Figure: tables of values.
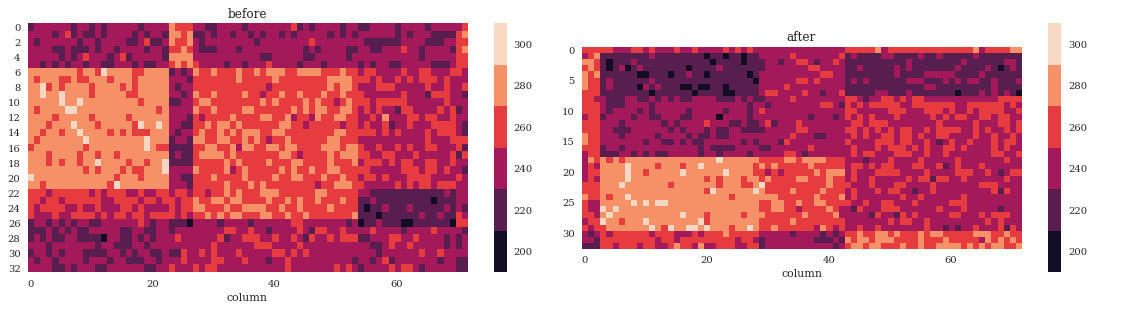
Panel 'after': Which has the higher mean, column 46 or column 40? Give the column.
40
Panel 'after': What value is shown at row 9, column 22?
240
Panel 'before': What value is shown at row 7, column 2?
280
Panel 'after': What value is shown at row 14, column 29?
240
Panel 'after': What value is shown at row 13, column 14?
220
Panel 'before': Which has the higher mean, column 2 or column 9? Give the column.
2
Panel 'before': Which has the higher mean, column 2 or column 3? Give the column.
2
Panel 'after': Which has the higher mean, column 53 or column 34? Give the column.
34
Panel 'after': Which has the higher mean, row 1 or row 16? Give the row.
16
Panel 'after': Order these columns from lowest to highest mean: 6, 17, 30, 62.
62, 30, 6, 17
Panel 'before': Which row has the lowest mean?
26
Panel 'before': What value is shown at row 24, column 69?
220
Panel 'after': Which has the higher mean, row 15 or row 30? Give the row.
30
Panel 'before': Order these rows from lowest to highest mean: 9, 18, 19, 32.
32, 9, 18, 19
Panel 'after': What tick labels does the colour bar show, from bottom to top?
200, 220, 240, 260, 280, 300
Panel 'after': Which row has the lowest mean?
6
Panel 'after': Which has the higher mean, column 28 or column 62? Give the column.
28
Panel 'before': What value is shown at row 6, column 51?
280
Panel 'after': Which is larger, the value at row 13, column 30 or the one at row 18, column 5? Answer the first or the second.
the second
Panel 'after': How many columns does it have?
72
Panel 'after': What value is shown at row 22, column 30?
260
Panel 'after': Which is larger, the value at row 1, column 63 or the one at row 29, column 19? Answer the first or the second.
the second
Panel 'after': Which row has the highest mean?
25
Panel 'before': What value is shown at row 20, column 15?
280
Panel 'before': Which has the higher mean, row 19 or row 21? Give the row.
21
